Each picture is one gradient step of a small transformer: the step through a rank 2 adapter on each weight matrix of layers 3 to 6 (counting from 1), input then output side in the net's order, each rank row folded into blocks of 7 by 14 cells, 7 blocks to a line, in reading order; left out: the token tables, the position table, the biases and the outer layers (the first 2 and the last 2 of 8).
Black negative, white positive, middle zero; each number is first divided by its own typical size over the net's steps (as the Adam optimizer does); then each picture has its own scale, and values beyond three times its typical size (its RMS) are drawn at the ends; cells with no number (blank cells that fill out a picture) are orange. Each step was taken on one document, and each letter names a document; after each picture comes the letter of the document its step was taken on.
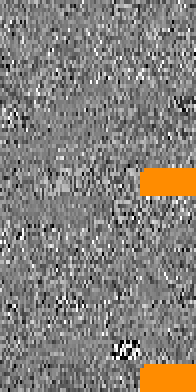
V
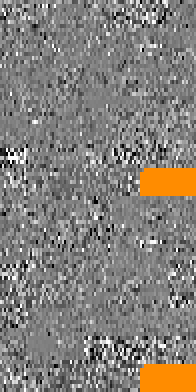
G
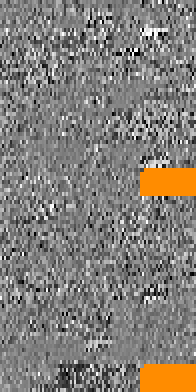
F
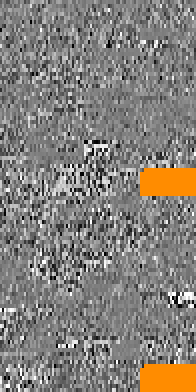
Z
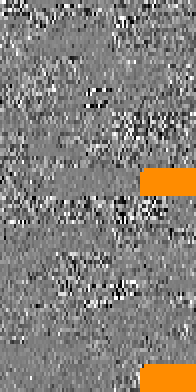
F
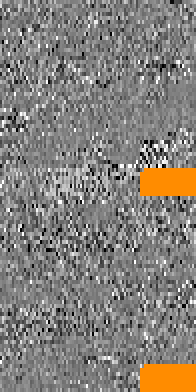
V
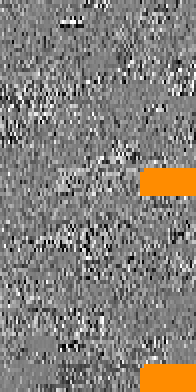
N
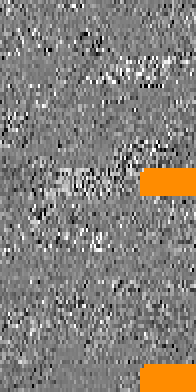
V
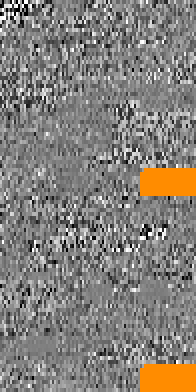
Z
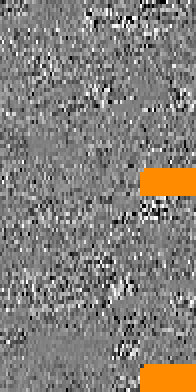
F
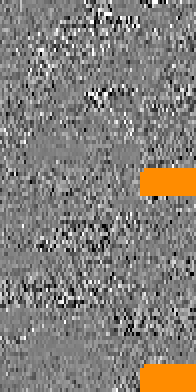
F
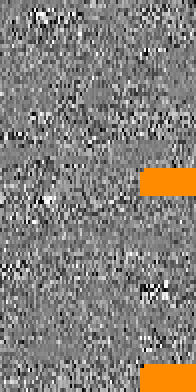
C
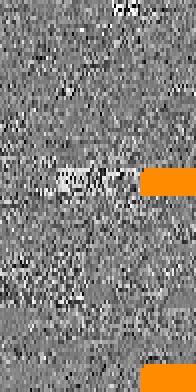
N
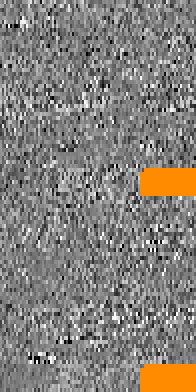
N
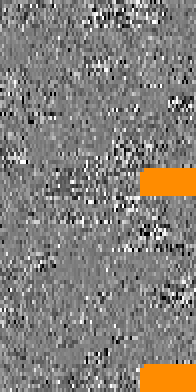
G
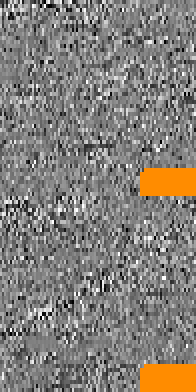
N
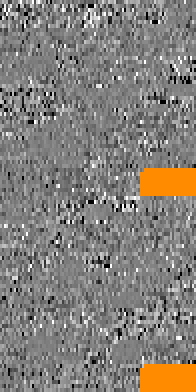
G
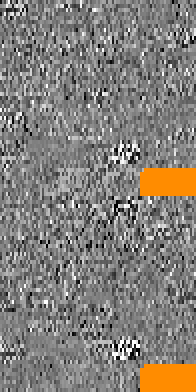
N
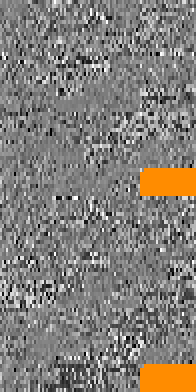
N
